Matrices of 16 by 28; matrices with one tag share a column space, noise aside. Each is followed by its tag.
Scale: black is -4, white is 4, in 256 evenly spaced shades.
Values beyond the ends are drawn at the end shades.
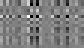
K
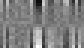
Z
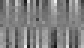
Z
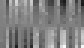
Z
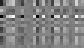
K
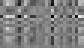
K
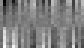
Z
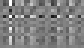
K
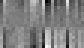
Z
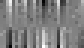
Z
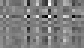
K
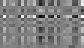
K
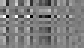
K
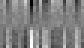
Z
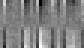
Z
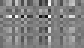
K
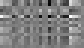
K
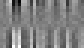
Z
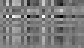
K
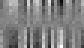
Z
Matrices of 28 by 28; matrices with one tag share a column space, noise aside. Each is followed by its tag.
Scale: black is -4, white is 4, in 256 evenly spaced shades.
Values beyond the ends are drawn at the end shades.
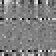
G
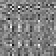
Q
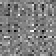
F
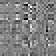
Q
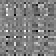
F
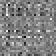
F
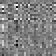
Q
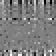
G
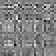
Q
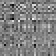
Q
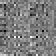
F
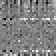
G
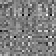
F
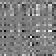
F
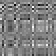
Q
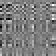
Q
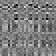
Q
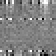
G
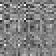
Q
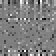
G
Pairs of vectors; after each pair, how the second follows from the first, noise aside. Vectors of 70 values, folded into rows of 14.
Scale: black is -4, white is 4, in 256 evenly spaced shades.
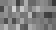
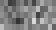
wrapped around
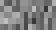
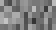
copied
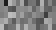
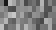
copied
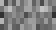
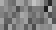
wrapped around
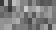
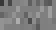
partly zeroed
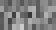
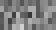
copied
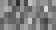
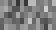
copied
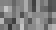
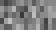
wrapped around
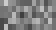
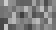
copied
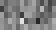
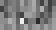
copied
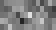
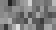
wrapped around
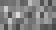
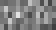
copied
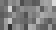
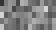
wrapped around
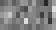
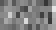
copied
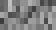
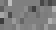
partly zeroed
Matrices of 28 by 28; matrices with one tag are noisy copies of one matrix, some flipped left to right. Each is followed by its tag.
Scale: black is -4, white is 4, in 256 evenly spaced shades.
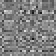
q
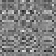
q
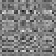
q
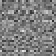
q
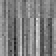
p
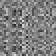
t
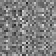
t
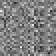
t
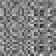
t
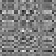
q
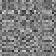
q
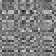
q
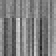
p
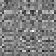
q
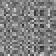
t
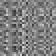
t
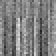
p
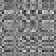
q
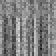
p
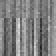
p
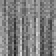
p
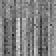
p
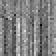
p
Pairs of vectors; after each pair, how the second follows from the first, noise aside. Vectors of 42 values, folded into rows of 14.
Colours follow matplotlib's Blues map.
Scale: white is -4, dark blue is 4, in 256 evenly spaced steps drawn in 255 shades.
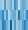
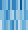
wrapped around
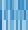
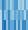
negated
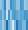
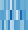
wrapped around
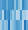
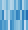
negated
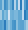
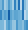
negated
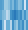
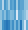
wrapped around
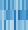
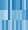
wrapped around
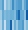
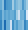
negated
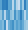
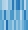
negated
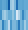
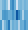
negated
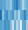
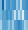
wrapped around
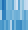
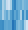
wrapped around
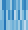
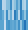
negated
